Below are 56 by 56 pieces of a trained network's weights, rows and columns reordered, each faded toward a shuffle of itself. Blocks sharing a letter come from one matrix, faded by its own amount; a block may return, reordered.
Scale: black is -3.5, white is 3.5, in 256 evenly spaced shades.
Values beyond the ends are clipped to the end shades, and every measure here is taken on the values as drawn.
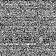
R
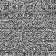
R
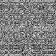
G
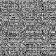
G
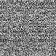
R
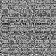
G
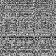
G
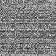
G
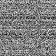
R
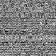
G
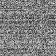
R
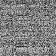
R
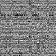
G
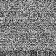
R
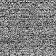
R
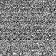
R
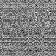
G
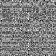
G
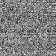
R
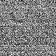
R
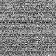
G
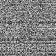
R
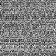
G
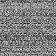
G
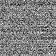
R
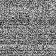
R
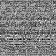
G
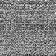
G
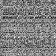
G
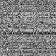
G
